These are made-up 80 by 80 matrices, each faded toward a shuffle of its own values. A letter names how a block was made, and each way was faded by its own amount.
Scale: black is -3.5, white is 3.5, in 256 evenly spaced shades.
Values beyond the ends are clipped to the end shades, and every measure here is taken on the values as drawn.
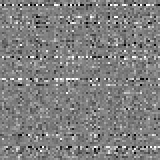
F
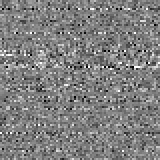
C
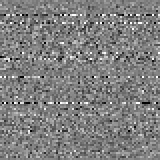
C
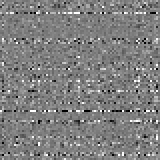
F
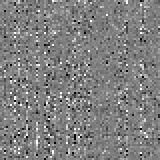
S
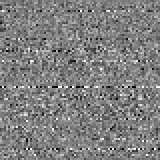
C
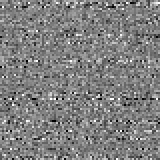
C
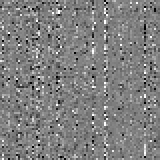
S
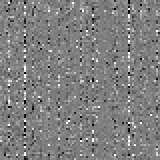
S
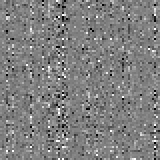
S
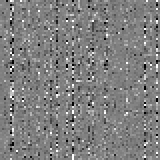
S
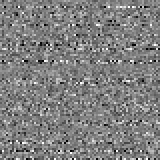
C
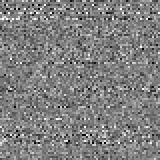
C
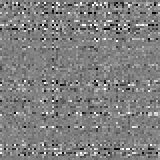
F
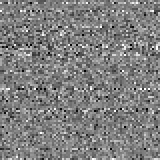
C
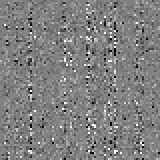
S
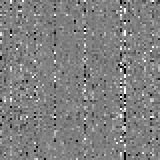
S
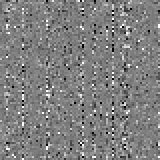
S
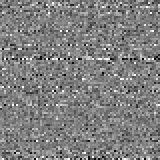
C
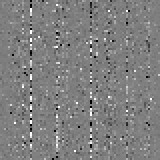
S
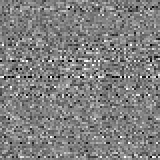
C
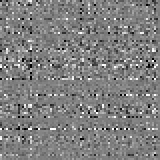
F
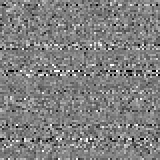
C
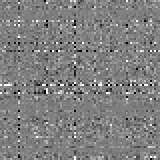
F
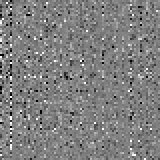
S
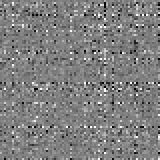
F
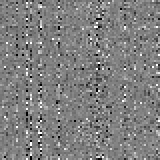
S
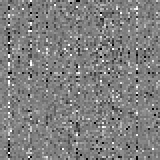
S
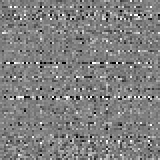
F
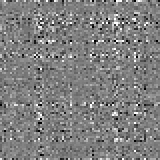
F
